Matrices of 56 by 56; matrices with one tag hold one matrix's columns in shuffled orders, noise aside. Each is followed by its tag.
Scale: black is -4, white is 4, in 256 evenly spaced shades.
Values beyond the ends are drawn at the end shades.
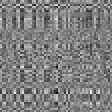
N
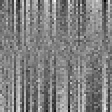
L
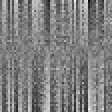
L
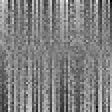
L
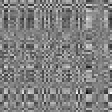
N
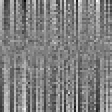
L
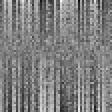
L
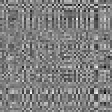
N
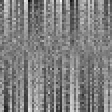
L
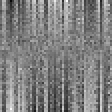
L
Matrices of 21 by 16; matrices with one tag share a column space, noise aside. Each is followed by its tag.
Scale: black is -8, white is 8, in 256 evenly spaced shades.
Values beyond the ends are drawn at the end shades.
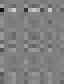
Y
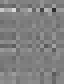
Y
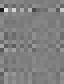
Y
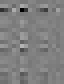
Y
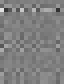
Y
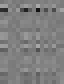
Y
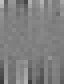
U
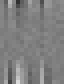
U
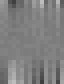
U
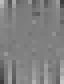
U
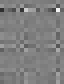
Y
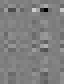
Y
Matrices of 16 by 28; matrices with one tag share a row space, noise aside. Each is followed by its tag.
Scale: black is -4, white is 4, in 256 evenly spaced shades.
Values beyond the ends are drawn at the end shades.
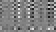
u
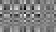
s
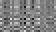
s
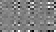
u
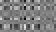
s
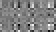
u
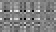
s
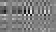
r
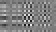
r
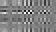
r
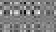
s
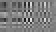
r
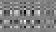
s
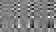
u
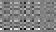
s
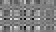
s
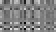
s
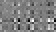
u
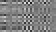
r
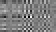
r
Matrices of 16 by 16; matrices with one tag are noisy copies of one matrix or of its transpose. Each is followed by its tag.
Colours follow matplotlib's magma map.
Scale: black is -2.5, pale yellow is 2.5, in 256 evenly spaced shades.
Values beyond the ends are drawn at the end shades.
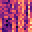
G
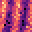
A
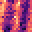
A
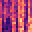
G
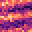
A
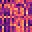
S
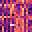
S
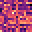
S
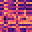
S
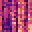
G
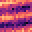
A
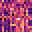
S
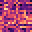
S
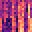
G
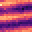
A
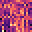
S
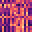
S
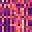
S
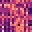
S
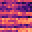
G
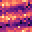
A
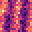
A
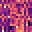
S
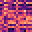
S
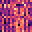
S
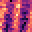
A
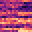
G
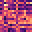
S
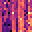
G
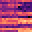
G
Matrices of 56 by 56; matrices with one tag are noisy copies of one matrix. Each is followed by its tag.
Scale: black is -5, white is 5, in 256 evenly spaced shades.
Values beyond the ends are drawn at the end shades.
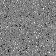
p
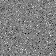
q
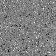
p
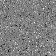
p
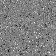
p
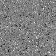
p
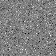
q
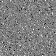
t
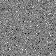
q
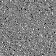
t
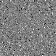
t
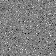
q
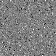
t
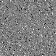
t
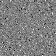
t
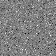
q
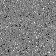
p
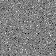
q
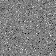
q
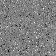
p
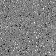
p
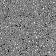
p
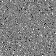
t
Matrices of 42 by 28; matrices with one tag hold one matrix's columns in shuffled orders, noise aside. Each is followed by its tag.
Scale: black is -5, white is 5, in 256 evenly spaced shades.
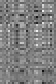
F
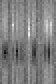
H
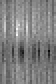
H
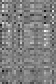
F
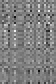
F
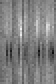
H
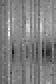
H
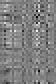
F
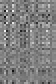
F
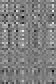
F
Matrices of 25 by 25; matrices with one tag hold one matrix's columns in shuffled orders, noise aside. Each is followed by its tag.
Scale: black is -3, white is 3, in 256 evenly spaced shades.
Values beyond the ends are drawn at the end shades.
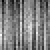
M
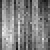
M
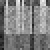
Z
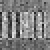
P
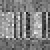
P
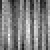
M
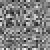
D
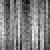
M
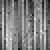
M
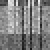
Z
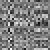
D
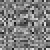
D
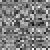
D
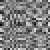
D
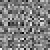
D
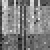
Z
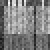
Z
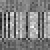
P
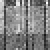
Z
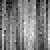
M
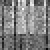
Z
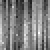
M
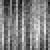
M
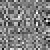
D
